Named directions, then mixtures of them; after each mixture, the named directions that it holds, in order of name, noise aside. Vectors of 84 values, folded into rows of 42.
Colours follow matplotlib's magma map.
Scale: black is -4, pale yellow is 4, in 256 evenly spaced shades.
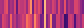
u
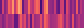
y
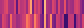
u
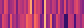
u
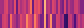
u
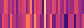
u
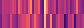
u, y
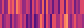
u, y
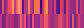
y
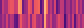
u, y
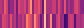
u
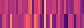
u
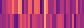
u, y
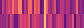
u, y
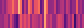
u, y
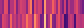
u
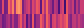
u, y
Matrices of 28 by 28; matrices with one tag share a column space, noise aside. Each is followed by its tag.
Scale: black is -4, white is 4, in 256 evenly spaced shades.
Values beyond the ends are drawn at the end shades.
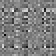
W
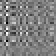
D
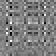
D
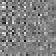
D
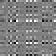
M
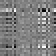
W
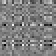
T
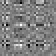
T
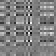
D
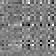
T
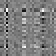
W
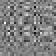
D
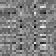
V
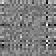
T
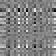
W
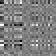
T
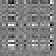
T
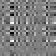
D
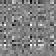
T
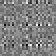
T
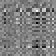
W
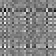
W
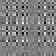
D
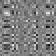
V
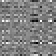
M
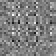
D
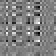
D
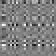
T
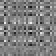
D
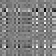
W
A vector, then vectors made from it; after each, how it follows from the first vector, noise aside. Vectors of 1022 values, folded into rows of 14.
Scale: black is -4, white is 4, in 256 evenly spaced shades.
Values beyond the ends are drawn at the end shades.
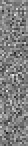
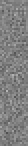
shrunk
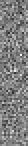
reversed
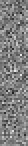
reversed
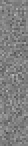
shrunk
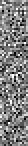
scaled up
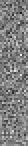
reversed
